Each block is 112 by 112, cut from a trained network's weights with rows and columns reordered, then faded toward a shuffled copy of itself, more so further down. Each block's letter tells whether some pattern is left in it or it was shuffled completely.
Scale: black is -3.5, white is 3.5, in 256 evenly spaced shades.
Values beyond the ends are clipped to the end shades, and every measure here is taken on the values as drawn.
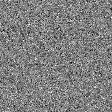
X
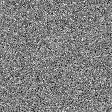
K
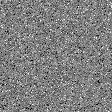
K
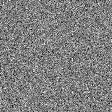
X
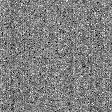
X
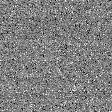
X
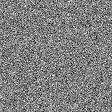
X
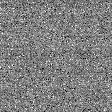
X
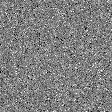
K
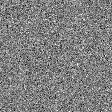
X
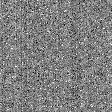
X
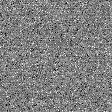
X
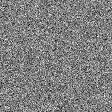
X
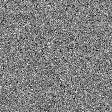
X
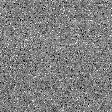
X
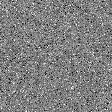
K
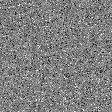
K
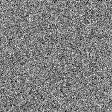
X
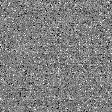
X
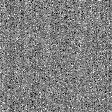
X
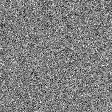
K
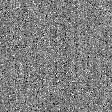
X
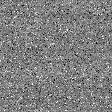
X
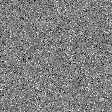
K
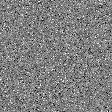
K
